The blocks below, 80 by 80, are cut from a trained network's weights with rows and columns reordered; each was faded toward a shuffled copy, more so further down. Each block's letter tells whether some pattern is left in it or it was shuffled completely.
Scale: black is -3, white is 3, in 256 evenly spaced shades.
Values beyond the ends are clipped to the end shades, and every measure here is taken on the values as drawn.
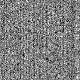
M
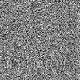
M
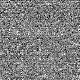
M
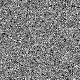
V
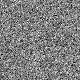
V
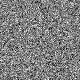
V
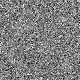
V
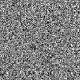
M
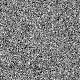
V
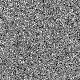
V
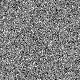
V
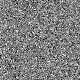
V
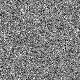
V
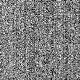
M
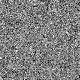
V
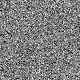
V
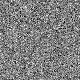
M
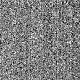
M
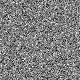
V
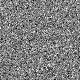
V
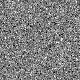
V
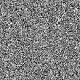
M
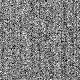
M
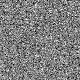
V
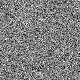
V
